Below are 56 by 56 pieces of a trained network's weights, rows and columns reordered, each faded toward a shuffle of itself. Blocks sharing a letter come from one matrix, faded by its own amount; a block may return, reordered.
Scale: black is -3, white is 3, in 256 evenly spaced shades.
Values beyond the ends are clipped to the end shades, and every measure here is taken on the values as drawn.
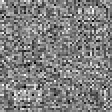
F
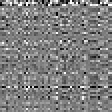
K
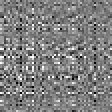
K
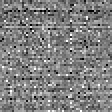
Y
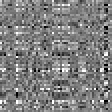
K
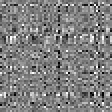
K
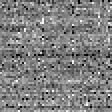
Y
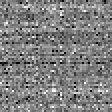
Y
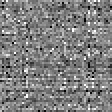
Y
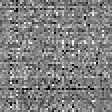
Y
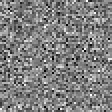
F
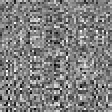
F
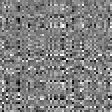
K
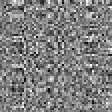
F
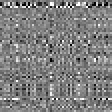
K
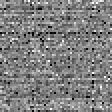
Y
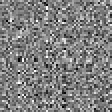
F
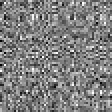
F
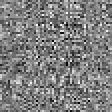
F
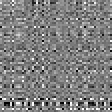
K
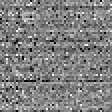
Y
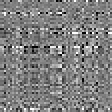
K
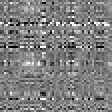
K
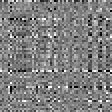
K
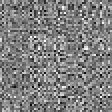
F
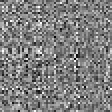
F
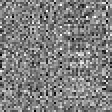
F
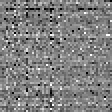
Y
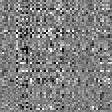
K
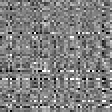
K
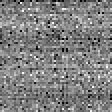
Y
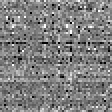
Y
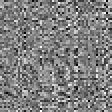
F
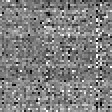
Y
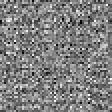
F
